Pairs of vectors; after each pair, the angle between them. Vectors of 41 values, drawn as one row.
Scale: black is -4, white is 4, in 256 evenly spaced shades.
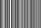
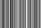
partly opposed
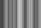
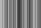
nearly opposite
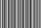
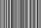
partly aligned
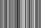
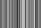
nearly parallel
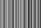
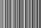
partly opposed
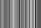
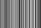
nearly parallel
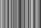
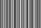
partly opposed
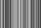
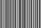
orthogonal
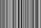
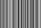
nearly parallel
